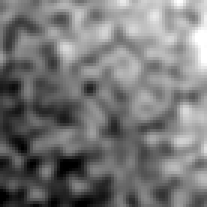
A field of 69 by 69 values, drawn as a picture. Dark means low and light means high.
Slope: up to the top right. Mirror symmetry: none. Ninth with the highest average: top right. Grain: blotchy. Ninth with the lowest average: bottom left.
